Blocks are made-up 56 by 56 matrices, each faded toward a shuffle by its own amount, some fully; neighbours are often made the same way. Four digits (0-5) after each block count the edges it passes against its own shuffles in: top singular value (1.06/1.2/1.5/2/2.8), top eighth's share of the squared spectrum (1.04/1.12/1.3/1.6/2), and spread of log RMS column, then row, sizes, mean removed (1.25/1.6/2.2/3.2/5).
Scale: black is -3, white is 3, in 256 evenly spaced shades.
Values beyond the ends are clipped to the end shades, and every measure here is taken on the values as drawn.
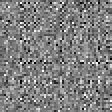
4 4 2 2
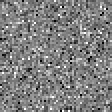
0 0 0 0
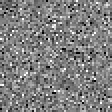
1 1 0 0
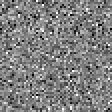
3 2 0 1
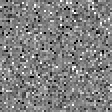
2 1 0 0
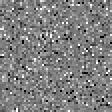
0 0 0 0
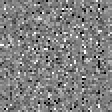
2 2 2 0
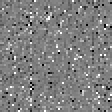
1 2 1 0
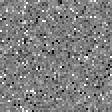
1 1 0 0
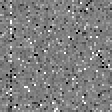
2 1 0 0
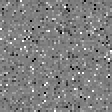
0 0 0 0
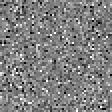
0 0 1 0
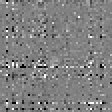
3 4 3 3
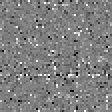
2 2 1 1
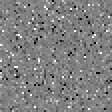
1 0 0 0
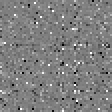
2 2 1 1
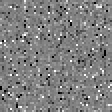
1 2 1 1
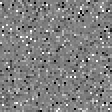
0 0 0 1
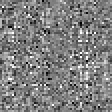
3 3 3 2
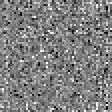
2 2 1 1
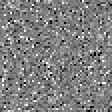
0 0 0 0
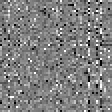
4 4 3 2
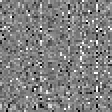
4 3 2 1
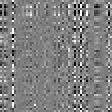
5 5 4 3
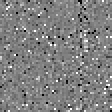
2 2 1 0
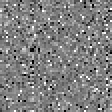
2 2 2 0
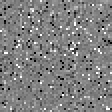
2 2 1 0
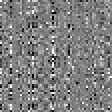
4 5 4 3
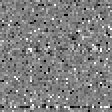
2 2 0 1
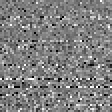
2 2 0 3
